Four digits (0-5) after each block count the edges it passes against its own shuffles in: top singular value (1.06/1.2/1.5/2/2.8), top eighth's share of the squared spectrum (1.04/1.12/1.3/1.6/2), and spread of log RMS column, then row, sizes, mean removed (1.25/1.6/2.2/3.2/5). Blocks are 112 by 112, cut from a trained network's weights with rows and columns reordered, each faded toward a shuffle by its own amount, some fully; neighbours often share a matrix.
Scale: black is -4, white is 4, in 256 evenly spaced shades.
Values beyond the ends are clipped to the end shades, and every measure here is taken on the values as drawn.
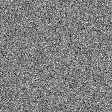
0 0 0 0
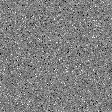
0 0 0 0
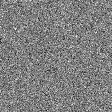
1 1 0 0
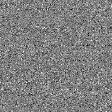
2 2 0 2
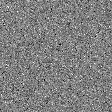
0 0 0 0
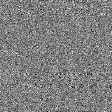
2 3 0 3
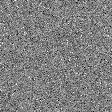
0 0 0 0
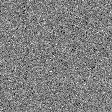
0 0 0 0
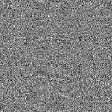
3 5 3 3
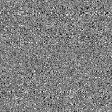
2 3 1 3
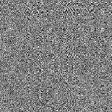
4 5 3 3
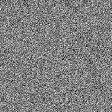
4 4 2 1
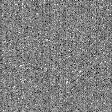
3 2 0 2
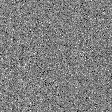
1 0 0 0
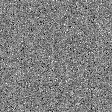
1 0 0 0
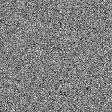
3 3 1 0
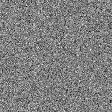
2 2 0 0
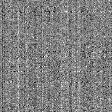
4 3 2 3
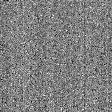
2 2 0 1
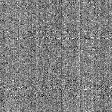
3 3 0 3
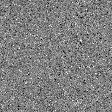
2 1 1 0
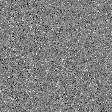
1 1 1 0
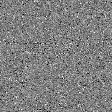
2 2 1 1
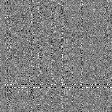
4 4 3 2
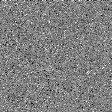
2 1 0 1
